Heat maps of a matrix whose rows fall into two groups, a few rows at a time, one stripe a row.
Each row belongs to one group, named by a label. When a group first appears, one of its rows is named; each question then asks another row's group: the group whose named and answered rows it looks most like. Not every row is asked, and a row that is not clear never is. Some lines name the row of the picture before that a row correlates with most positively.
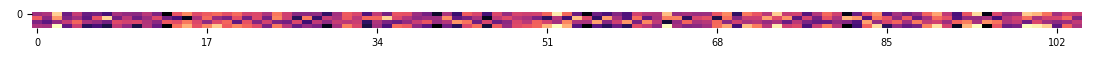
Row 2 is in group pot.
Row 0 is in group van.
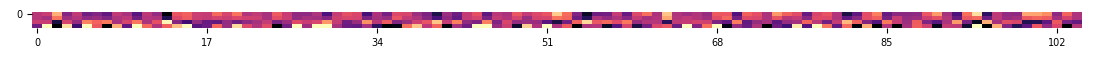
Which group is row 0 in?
van
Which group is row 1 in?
van
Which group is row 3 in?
pot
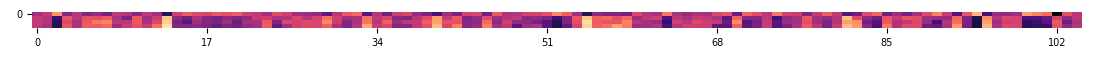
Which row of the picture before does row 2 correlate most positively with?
2
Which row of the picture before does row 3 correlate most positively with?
2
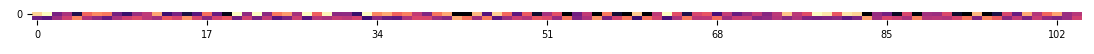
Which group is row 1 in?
pot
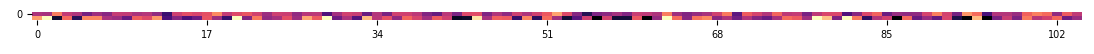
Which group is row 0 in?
van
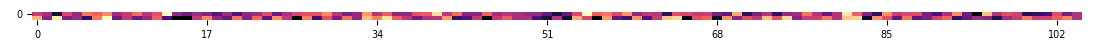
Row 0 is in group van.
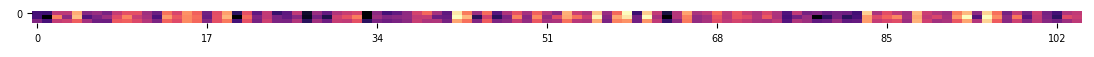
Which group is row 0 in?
pot
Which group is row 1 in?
pot
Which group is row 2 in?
pot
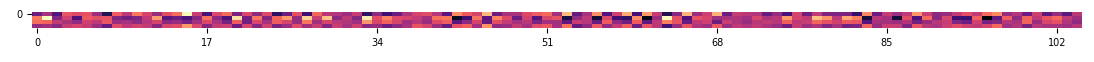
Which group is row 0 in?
pot
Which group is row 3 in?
pot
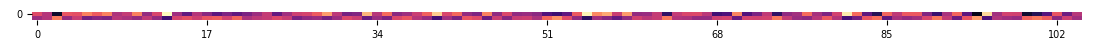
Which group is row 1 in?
van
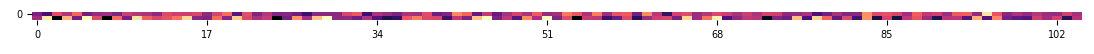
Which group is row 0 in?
pot
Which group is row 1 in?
pot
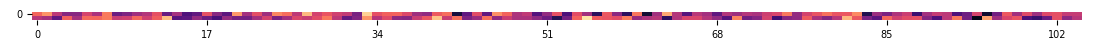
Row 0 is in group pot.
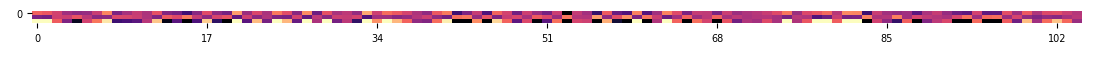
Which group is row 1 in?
pot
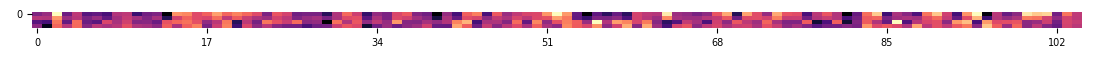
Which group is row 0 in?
van
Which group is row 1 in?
van
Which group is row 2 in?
pot
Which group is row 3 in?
pot
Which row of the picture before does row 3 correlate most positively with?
1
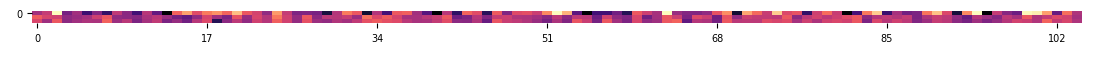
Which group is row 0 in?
van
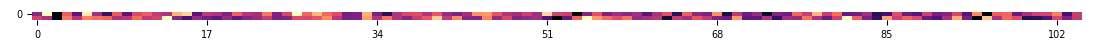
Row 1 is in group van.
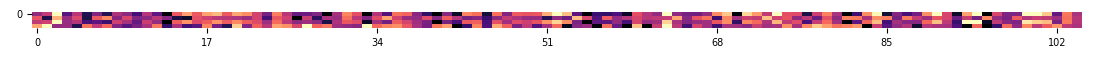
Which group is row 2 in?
van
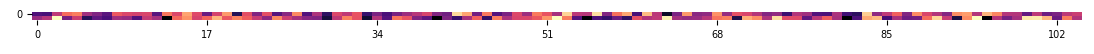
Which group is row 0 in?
pot
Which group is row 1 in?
van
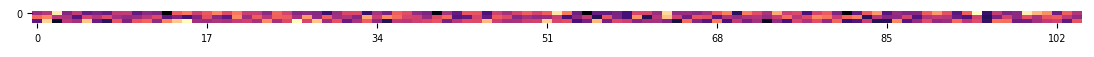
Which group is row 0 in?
van
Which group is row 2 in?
pot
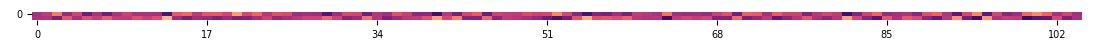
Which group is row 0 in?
van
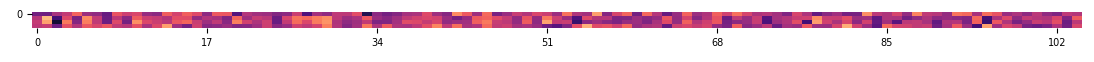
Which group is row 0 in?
pot
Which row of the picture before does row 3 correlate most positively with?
1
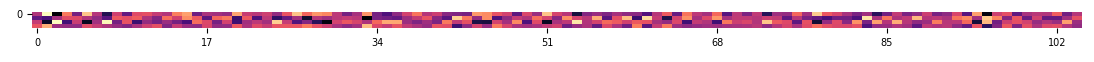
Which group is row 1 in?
pot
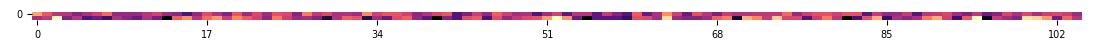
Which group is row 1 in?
van
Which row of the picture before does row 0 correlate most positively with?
3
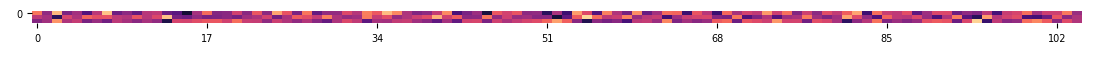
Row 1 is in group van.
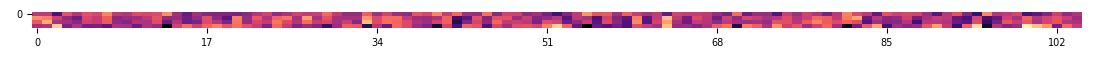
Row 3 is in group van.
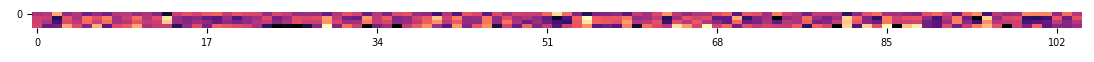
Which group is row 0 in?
van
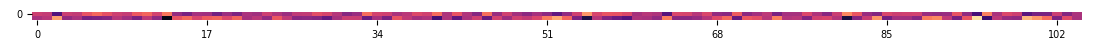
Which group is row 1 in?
van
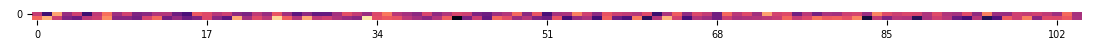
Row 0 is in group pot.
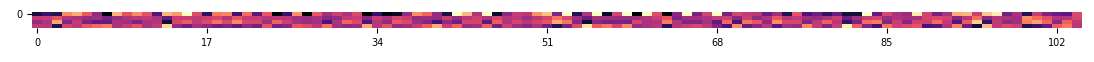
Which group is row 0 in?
pot
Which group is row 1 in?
van
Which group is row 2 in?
van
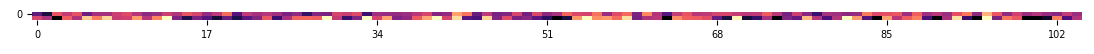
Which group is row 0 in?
pot
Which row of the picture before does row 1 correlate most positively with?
3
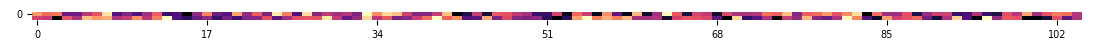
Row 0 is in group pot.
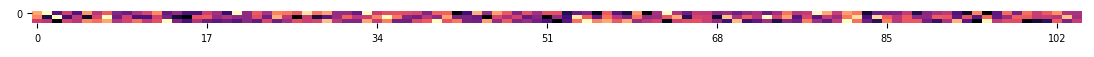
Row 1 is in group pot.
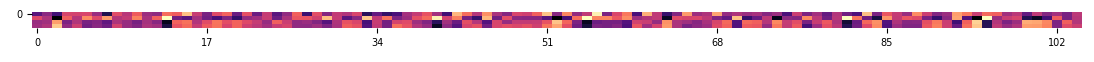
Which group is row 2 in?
van
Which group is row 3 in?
van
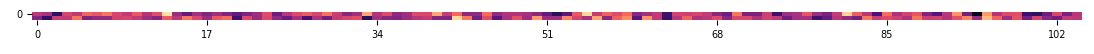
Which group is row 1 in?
pot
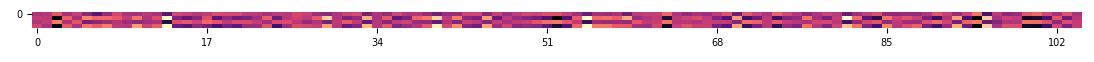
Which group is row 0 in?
van
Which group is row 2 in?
van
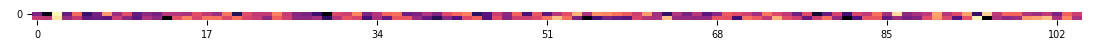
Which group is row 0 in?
pot
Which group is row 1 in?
van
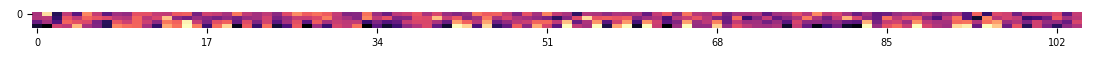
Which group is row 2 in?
pot
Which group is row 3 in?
pot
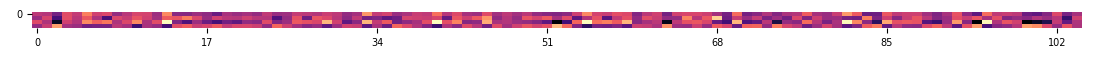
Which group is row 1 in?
pot
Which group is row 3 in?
van
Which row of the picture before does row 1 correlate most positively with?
2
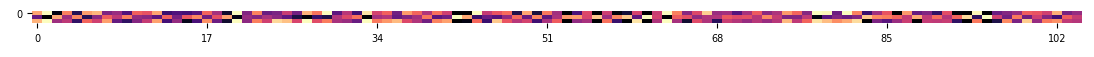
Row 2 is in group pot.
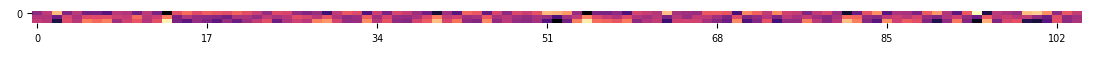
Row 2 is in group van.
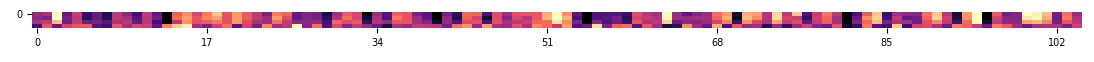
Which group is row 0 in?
van
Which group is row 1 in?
van
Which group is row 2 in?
van
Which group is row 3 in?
pot
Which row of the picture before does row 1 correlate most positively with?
0
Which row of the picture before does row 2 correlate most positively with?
0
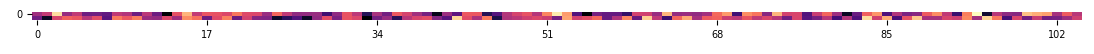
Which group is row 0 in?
van
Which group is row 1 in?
pot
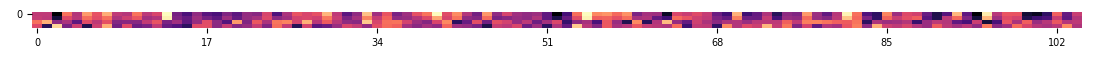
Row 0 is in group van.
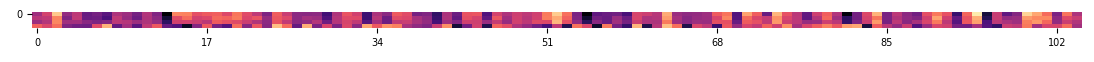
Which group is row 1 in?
van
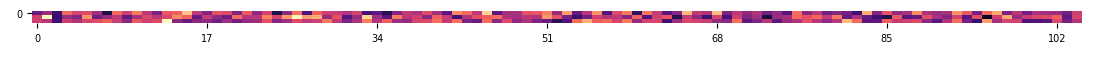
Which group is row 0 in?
pot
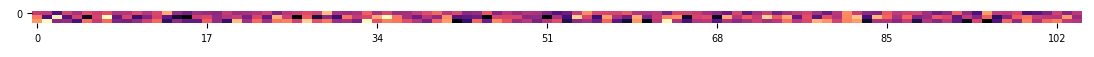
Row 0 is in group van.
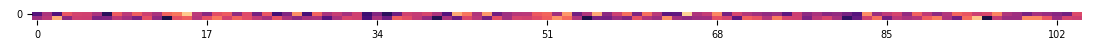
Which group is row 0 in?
pot
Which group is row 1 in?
van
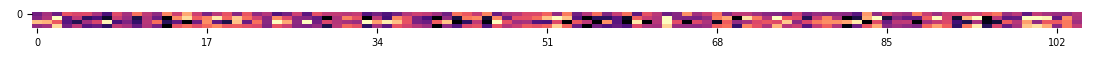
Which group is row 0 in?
pot
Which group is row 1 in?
van
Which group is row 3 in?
van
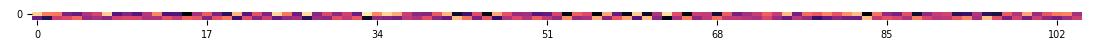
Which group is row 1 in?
pot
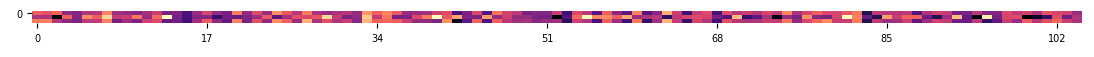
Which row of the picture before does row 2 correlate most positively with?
0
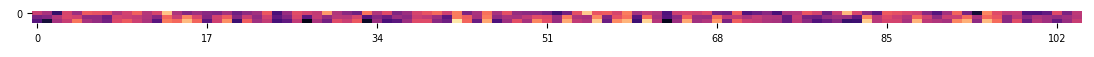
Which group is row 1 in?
pot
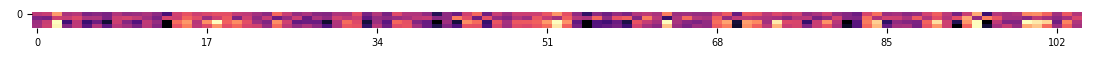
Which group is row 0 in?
van
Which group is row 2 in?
van
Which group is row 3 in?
van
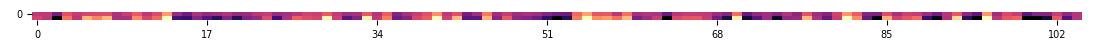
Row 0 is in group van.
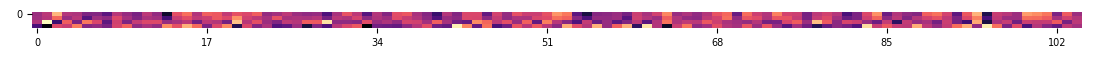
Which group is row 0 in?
van
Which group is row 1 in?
van
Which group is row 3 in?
pot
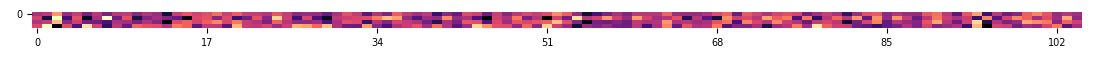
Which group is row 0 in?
van
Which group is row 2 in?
van
